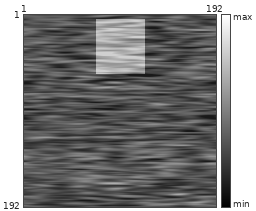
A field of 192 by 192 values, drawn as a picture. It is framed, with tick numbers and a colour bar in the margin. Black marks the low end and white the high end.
The values are skewed, with a long tail toward high values. An odd patch, higher than its surroundings, sits in the top middle. The ninth with the highest average is the top middle.
